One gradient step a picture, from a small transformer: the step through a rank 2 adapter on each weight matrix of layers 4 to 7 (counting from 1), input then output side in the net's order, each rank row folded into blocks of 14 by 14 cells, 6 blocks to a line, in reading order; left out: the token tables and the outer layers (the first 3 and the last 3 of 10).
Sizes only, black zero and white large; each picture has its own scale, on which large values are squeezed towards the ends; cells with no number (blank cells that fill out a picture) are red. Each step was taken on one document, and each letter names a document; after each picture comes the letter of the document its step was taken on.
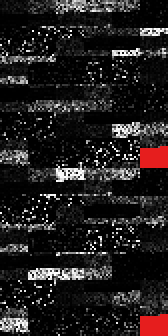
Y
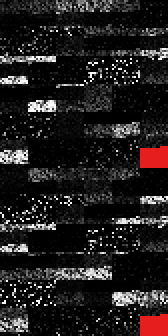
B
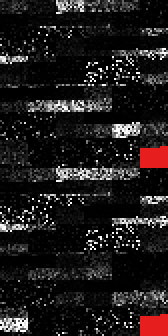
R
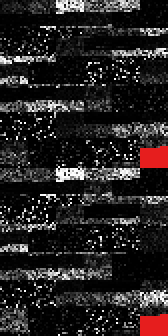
Y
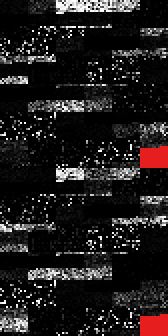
Y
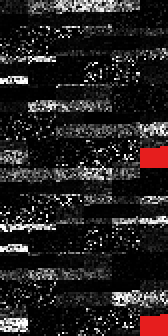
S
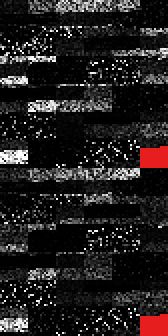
B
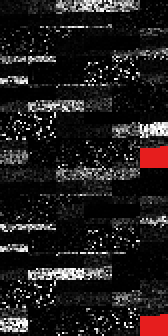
S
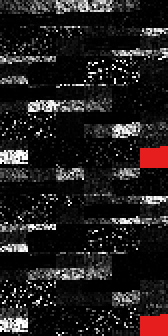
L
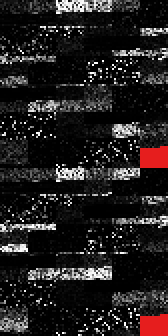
B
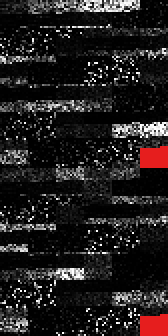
S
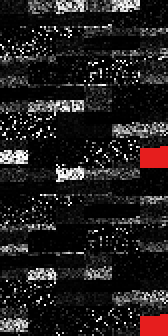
B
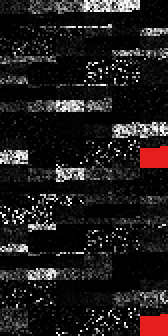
L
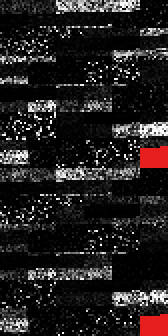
S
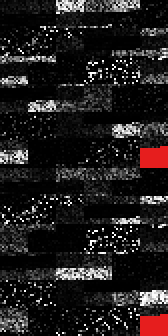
B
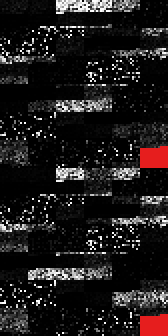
R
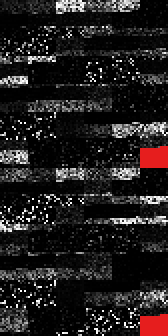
Y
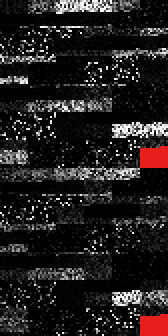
S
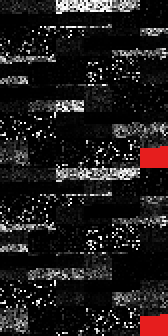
R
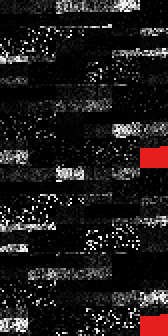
R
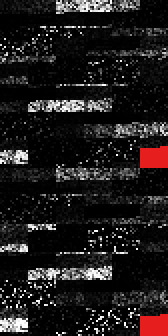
L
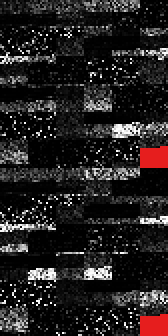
B
